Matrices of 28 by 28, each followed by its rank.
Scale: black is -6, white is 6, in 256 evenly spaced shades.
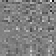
five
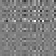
two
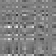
two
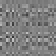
two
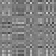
two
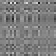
two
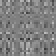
two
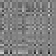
two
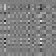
two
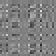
two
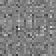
five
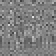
five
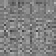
five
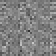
five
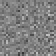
five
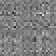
five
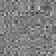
five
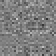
five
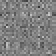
five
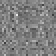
five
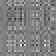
two
